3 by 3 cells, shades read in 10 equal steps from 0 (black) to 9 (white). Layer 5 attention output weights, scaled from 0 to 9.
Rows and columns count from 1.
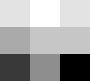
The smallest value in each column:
2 5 0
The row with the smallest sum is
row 3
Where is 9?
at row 1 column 2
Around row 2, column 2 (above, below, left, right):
9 5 6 7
